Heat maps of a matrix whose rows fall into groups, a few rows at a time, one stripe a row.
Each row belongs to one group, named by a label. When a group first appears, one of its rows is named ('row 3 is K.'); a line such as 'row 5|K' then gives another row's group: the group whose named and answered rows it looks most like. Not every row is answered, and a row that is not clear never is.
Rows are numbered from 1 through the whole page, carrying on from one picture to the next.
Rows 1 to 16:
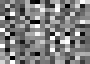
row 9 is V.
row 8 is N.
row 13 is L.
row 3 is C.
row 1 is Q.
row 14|Q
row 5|N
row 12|N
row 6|Q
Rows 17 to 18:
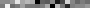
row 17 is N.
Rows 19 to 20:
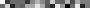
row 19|N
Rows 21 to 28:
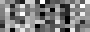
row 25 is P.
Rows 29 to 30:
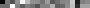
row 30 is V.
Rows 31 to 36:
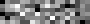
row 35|L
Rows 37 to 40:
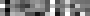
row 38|N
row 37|L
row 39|L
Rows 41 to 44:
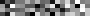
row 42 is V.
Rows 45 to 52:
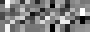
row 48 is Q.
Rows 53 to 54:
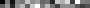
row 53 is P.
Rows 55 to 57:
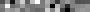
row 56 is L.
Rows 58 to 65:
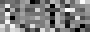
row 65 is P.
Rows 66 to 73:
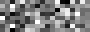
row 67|Q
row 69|P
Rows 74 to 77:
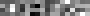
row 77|Q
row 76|V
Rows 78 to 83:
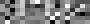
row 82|L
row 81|C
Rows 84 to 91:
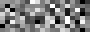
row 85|L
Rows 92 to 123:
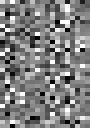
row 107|L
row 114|V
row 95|N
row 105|N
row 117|C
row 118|N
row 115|C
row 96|V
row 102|P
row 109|N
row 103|Q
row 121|Q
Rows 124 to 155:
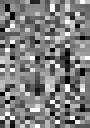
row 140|P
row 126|L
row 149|L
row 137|P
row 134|Q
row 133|C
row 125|L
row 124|Q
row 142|C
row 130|V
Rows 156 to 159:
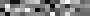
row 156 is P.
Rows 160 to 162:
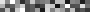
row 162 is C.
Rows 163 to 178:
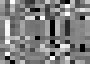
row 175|C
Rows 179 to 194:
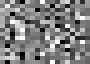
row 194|L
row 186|C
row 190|L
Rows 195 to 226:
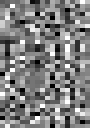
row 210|Q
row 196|V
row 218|N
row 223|Q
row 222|P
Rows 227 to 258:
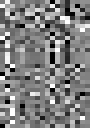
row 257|V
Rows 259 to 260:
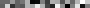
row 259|Q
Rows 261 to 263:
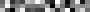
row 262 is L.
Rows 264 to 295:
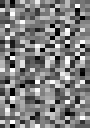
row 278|V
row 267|V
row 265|P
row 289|V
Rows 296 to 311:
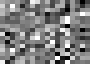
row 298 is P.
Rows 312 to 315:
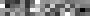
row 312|N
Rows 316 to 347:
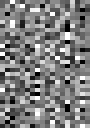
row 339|Q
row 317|C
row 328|C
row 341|Q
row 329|N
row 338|N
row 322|V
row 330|P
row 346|L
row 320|C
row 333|N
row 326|P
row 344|N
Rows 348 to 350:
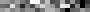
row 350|P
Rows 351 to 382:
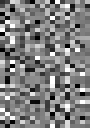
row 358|N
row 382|L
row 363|P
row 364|L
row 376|Q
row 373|Q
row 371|L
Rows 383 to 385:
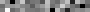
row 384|C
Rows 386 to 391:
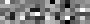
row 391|P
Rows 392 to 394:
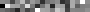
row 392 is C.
